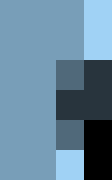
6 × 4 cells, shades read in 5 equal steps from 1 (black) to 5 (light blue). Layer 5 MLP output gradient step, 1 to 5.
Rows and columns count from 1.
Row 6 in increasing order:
1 4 4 5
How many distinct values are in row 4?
2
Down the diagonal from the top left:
4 4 3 2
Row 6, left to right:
4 4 5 1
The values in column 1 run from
4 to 4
